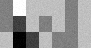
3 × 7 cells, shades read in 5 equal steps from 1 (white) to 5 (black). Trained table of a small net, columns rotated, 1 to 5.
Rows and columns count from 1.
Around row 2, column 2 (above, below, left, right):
1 5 3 2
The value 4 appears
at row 2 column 2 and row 3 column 3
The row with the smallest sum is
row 1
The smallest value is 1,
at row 1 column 2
